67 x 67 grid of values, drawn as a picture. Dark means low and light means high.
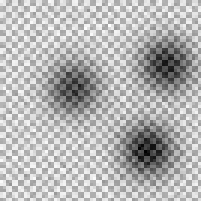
There are three dips. No row or column stands out. Neither half mirrors the other. On average the colour sits 70% of the way up the scale.
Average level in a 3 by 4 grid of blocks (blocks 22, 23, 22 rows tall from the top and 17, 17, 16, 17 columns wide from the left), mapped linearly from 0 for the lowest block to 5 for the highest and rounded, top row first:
5442 / 4031 / 5512
